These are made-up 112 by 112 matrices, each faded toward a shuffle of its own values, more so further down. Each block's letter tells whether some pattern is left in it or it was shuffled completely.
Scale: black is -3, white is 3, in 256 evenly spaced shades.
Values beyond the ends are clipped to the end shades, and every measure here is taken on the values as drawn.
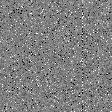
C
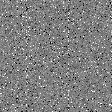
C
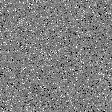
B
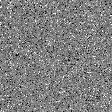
C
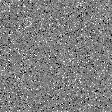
C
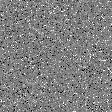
B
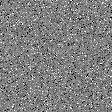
B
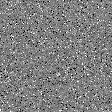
B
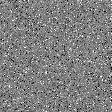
C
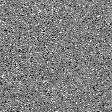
C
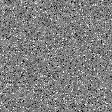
B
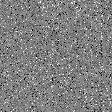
C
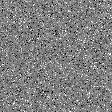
B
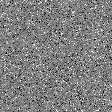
C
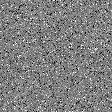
B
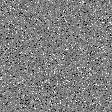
B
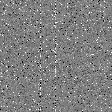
C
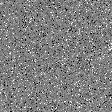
C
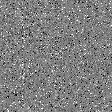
C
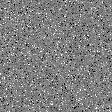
B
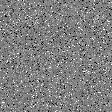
C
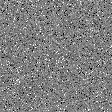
B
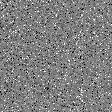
C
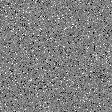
B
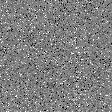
C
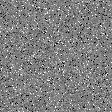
B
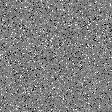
B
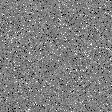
B
